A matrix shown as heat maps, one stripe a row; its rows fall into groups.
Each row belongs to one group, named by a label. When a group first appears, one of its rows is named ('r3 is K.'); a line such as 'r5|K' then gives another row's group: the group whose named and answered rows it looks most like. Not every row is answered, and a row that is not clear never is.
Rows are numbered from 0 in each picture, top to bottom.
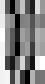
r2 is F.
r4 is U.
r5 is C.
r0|U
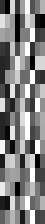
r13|F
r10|U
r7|U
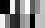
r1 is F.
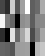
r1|F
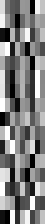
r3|C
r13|U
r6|U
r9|C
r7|F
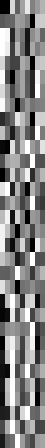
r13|C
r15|C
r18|F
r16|F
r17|U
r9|U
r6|U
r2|C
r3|C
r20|F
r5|U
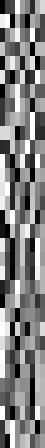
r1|C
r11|U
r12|F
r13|C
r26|F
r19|U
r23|C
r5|U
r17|U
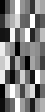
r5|U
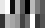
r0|C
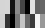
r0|C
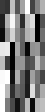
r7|F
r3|C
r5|C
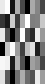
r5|U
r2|U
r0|C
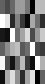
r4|U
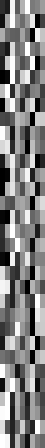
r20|C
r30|U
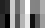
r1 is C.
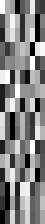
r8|U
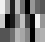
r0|C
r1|U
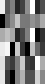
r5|U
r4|U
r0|F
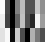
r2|C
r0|U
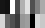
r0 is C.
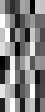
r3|F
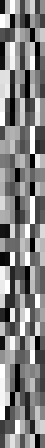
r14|F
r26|F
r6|C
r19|C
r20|C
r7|U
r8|U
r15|F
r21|U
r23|U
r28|C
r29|U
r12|F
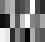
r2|C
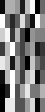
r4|C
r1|U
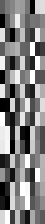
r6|U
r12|U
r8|U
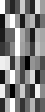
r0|U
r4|C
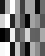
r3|C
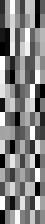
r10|U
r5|U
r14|U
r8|F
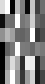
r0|C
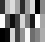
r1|U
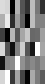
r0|C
